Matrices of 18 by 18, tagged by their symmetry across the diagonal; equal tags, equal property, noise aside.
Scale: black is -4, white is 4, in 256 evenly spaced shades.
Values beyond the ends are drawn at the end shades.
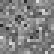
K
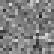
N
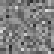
N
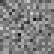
K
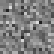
N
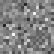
K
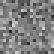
N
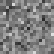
K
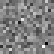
N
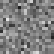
N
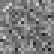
K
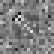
K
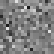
N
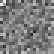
K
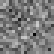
K
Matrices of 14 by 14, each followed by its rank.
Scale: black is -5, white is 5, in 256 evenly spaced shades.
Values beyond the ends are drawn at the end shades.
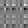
one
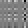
one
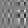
one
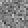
full rank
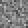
full rank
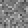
full rank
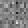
two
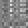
two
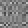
two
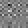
two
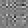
two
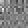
two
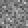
full rank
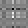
one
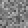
full rank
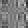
two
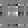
one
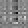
two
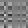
one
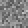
full rank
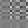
one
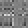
two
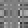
one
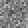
full rank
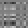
one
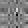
two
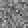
full rank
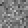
full rank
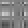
one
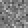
full rank
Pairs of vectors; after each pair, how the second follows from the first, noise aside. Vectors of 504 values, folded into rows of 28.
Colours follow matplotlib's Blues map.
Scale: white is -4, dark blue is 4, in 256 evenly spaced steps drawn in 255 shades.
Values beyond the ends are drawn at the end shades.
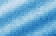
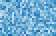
shuffled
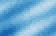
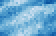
wrapped around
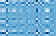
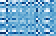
scaled up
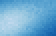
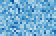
shuffled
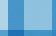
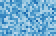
shuffled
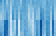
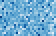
shuffled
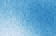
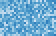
shuffled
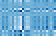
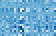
sign-scrambled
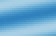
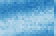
wrapped around
